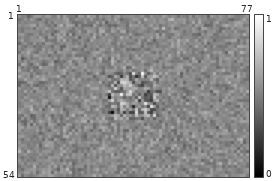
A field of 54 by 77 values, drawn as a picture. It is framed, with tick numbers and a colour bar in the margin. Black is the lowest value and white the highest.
The grain is fine, like static. The centre is the roughest part. There are no regular stripes. No overall slope runs across the table. An odd patch, rougher than its surroundings, sits in the centre. Neither half mirrors the other. A few values lie far out on both sides of the bulk.
